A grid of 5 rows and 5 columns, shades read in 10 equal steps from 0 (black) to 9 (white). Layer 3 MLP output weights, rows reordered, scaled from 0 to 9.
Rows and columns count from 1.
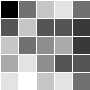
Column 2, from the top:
4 7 4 8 9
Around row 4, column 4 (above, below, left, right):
6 8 5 3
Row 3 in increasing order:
2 4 5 6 7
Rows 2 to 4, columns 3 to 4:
3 3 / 5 6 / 5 3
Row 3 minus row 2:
4 -3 2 3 0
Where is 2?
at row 2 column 5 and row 3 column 5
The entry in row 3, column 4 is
6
